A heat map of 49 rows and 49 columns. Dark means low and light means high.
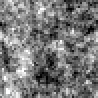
Average level on the scale: 50%. Ninth with the highest average: bottom left. Mirror symmetry: none. Odd rows or columns: none. Grain: blotchy.
